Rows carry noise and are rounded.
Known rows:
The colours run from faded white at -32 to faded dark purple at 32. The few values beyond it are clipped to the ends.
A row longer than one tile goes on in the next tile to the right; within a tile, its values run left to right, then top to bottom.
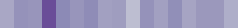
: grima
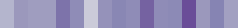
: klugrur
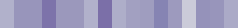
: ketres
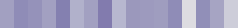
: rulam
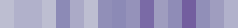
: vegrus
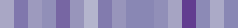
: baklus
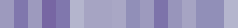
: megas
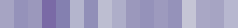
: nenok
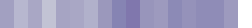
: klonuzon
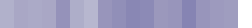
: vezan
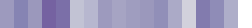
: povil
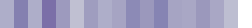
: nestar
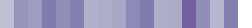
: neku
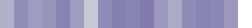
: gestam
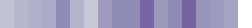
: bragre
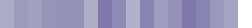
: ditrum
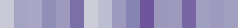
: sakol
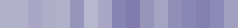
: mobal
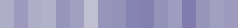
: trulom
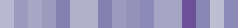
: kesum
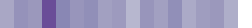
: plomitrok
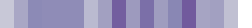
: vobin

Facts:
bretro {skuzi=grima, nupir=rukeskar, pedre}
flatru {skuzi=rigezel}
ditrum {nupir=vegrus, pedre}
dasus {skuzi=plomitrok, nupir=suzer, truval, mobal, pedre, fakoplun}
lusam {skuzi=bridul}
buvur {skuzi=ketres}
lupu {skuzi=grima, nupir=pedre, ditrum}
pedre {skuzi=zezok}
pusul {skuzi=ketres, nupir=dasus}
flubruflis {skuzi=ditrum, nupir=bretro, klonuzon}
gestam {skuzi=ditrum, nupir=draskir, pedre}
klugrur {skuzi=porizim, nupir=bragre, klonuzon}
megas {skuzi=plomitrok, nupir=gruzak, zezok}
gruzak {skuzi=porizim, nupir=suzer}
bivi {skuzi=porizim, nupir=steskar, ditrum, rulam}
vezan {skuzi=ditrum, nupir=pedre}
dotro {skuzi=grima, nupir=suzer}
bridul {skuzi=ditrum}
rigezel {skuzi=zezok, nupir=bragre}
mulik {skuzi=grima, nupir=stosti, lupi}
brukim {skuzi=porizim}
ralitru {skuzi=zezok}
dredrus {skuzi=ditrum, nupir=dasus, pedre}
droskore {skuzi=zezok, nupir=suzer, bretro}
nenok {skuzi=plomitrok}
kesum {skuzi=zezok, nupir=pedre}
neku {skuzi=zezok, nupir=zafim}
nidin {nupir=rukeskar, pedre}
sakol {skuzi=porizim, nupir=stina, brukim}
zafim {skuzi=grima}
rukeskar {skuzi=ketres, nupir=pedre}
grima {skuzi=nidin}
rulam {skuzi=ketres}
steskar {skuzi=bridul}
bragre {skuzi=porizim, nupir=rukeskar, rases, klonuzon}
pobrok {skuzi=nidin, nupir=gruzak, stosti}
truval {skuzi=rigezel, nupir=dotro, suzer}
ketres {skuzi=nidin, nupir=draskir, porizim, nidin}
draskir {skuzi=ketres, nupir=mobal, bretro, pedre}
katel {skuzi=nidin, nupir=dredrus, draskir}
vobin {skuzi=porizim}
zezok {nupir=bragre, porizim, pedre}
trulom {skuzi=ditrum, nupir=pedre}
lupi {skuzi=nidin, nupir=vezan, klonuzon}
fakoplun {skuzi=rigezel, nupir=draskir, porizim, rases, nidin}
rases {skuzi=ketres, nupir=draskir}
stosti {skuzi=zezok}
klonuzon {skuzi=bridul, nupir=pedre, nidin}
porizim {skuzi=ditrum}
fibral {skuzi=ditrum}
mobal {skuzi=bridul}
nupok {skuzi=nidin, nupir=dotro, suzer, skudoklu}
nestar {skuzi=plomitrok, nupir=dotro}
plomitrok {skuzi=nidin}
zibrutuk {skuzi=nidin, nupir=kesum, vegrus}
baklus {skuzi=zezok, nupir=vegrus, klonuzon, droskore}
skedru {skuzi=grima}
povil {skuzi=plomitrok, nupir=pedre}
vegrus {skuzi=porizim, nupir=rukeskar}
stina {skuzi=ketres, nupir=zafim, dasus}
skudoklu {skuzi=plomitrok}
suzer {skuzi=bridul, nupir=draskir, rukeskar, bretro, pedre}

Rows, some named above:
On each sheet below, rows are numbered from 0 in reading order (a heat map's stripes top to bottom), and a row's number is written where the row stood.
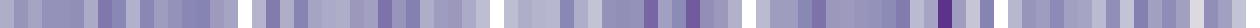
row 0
ditrum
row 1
nupok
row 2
vegrus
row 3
flatru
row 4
pusul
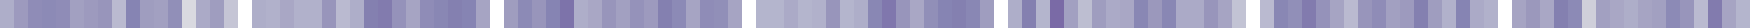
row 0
buvur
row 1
mobal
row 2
lupi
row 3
mobal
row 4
nestar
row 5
katel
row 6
bretro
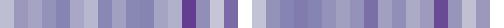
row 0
fakoplun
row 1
ralitru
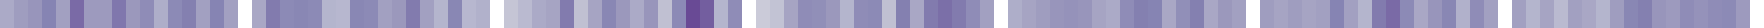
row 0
bridul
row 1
zibrutuk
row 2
pedre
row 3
porizim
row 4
fibral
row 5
lusam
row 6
klonuzon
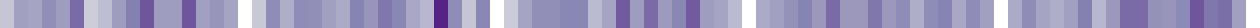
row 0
sakol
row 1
truval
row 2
vobin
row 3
bridul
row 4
suzer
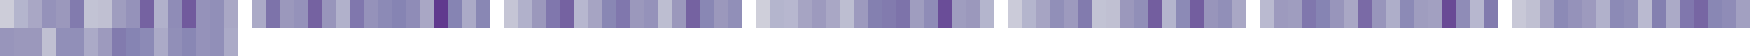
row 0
brukim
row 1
baklus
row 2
stosti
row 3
gruzak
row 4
brukim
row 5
rigezel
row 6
porizim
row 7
steskar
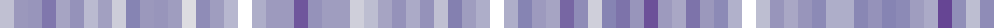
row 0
stina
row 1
zafim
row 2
bivi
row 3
droskore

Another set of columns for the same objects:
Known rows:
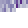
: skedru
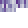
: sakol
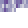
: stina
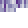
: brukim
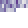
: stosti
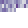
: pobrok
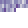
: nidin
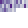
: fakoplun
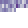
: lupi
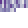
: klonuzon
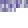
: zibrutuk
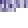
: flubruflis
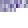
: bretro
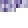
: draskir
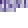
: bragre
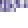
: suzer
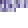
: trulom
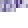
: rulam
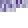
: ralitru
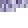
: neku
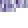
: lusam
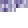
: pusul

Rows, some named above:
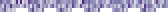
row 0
flatru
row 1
zezok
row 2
nestar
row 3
nidin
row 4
lupu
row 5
bridul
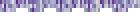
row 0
vobin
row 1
ketres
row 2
vegrus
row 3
sakol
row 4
zezok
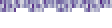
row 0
ditrum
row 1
fibral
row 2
katel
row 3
vobin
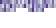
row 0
rigezel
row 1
porizim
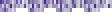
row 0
fakoplun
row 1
bivi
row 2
gruzak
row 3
truval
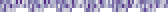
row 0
flatru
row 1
ralitru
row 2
stosti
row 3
steskar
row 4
pedre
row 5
nupok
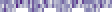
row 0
buvur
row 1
mobal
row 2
zafim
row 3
lupu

